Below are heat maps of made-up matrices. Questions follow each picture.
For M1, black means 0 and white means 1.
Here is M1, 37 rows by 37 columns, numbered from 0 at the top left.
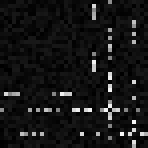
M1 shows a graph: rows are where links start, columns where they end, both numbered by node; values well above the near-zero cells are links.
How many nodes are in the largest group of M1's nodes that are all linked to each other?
2
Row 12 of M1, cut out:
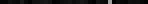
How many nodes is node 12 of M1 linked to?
1
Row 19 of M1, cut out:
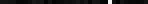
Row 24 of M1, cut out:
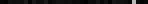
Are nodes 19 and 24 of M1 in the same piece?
no
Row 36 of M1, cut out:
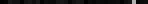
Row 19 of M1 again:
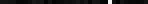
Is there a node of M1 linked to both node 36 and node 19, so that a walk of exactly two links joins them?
no
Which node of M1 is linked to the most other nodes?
node 27
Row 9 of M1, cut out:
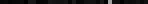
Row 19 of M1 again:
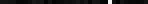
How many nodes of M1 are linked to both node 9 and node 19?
1
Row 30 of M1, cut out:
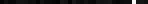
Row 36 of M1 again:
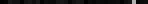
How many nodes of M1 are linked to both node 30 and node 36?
1
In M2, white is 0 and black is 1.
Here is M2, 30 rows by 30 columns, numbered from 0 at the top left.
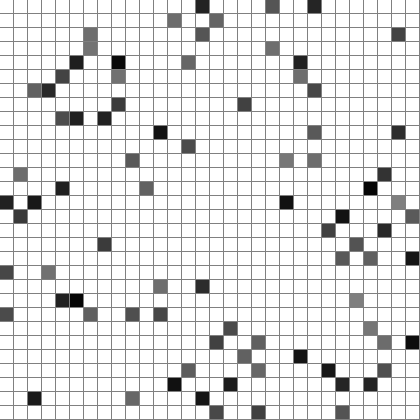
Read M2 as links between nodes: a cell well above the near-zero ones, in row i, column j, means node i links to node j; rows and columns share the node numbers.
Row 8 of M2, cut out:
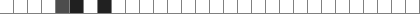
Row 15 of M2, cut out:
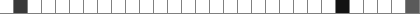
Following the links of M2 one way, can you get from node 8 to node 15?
yes
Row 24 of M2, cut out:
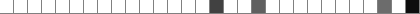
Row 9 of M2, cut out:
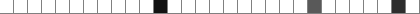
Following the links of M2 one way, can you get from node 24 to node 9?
no
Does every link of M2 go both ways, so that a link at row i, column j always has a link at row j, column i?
yes
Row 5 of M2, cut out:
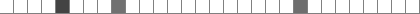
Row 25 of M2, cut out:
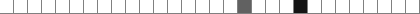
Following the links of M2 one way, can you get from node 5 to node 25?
yes
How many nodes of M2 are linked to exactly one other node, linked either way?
1
